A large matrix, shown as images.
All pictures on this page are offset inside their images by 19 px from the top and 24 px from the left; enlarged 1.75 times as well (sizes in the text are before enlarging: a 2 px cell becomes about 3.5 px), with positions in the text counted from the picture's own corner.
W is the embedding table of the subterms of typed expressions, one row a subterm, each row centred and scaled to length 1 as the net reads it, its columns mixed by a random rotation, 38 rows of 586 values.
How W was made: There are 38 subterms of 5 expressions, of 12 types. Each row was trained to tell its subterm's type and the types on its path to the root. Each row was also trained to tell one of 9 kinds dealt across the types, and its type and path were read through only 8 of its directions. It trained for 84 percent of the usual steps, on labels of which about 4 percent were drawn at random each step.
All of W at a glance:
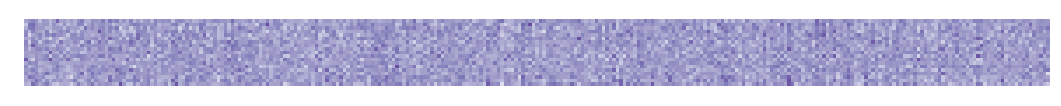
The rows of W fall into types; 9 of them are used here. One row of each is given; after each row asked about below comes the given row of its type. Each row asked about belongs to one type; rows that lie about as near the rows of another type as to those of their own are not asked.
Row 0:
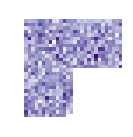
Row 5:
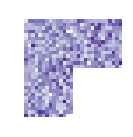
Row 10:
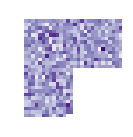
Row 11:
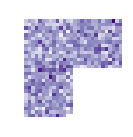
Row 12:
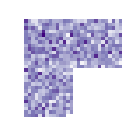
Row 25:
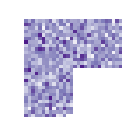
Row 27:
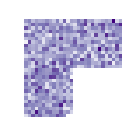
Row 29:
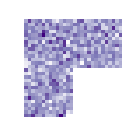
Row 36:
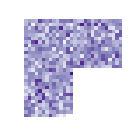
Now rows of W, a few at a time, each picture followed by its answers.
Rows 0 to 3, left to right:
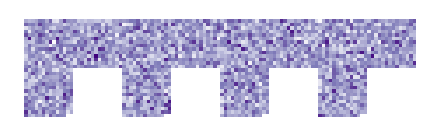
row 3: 5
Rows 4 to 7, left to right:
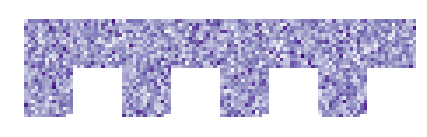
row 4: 11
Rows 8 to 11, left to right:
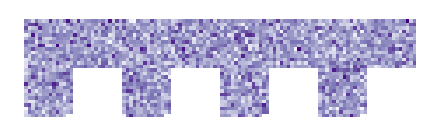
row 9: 12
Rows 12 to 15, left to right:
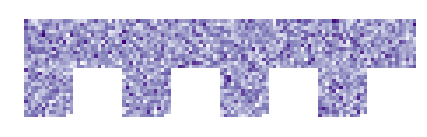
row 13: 25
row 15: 0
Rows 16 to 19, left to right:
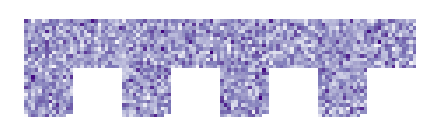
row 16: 12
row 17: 11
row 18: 0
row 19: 12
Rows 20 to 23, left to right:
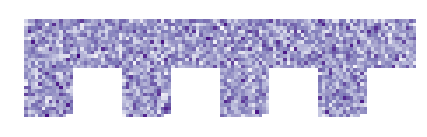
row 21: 12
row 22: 0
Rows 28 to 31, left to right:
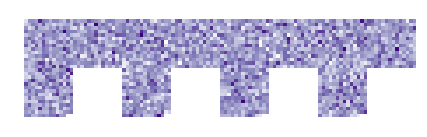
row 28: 11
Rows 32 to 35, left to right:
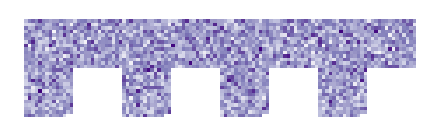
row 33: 11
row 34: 12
